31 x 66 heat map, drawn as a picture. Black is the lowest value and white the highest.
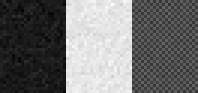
The table splits into one row of 3 panels. Panel 1,1: very low, fine-grained, faint in contrast. Panel 1,2: very high, fine-grained, faint in contrast. Panel 1,3: low, checkered.
